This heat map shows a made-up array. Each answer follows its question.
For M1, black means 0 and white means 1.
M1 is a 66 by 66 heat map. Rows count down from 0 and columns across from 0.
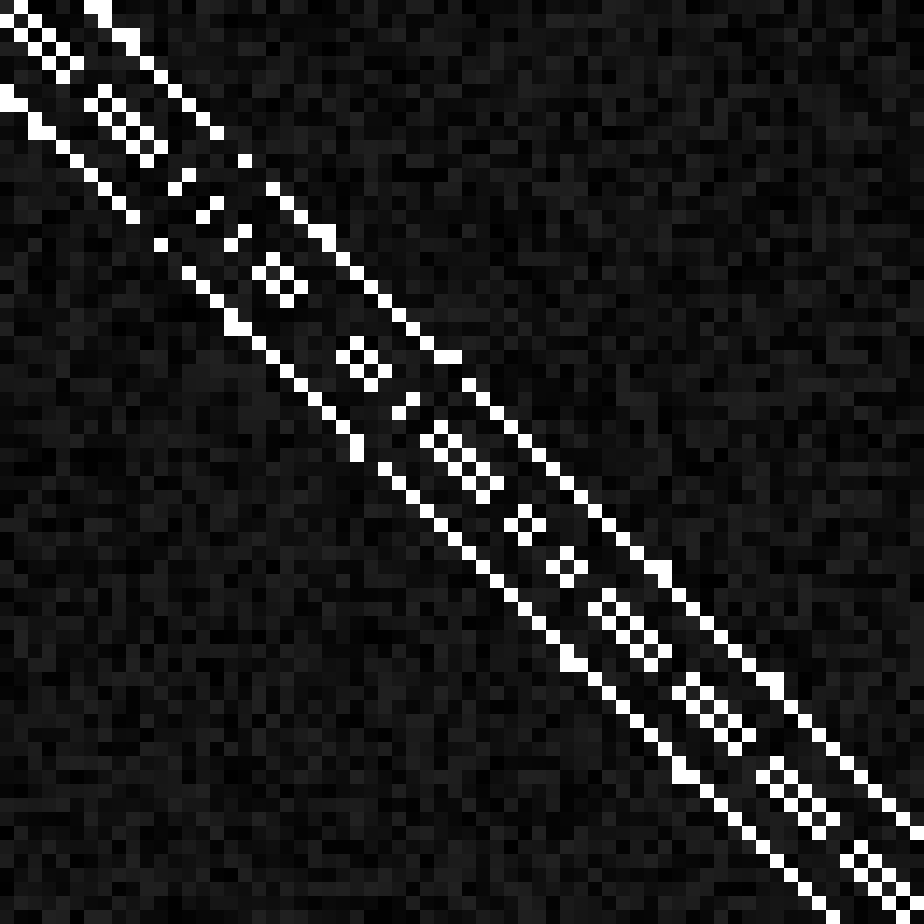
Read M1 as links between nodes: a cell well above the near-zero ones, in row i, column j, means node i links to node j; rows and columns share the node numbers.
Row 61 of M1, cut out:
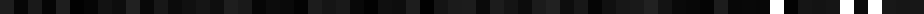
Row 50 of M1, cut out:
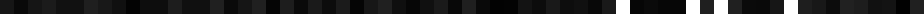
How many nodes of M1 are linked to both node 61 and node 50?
0
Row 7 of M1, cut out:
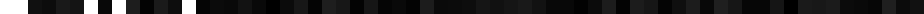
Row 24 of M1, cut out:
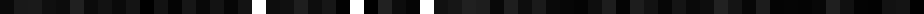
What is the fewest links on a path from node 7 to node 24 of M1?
4
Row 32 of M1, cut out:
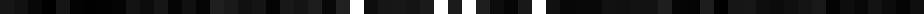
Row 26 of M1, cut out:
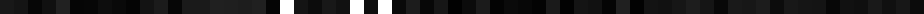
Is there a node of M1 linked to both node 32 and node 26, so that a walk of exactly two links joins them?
yes
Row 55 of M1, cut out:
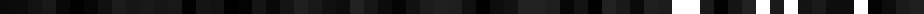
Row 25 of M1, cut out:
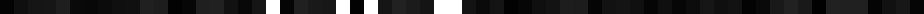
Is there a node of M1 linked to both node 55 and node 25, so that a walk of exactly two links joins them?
no
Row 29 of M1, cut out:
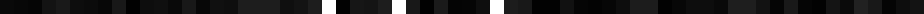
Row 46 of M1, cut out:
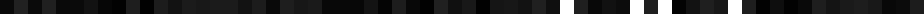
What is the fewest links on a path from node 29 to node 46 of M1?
4
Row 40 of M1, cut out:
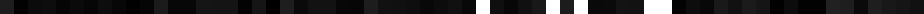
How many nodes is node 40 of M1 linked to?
5
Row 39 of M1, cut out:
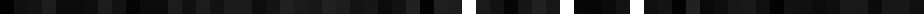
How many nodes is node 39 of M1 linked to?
3
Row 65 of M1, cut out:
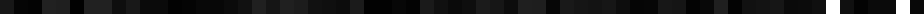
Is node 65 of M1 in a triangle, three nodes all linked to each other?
no
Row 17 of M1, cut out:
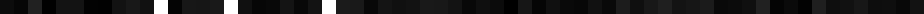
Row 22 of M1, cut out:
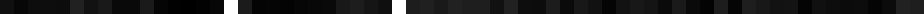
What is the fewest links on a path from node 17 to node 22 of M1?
2
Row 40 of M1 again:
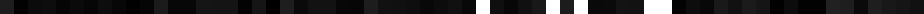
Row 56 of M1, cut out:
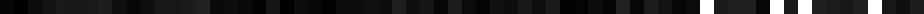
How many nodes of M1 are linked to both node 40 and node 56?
0
